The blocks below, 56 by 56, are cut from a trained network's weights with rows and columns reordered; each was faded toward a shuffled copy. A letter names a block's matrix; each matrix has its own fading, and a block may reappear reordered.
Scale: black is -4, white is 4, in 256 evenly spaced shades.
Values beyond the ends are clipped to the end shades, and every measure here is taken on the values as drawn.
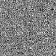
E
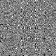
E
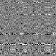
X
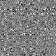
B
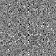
E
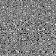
B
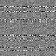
X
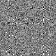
E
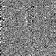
E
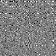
B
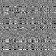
X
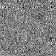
E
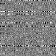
X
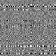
X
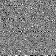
B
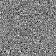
E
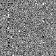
E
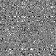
B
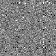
E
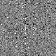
E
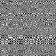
X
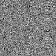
E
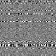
X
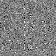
E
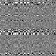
X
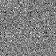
E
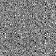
E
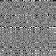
X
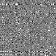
B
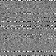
X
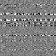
X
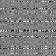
X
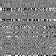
X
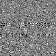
B
